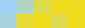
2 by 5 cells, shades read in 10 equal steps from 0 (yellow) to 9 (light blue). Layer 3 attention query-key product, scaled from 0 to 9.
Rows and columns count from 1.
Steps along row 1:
down down down same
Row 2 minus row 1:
-1 -6 -2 2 0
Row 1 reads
9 7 2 0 0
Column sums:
17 8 2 2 0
